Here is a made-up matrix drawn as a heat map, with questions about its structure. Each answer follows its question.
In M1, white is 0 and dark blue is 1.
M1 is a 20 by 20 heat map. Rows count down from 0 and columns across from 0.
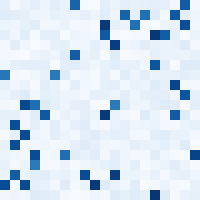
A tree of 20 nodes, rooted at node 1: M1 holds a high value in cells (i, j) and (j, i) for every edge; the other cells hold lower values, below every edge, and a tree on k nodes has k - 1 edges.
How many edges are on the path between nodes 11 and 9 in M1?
4
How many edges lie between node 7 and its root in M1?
7
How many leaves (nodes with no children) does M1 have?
10
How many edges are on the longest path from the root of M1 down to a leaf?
8
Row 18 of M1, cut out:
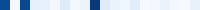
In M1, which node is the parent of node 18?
2
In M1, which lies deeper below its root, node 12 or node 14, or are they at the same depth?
the same depth
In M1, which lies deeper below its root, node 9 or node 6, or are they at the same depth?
the same depth
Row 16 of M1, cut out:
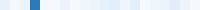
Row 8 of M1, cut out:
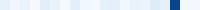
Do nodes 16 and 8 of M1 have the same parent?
no
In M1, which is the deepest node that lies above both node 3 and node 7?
10
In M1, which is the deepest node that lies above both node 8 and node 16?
17
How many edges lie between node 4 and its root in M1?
3
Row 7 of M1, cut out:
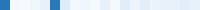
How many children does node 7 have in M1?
1
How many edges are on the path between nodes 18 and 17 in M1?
4
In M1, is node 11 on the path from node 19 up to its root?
yes
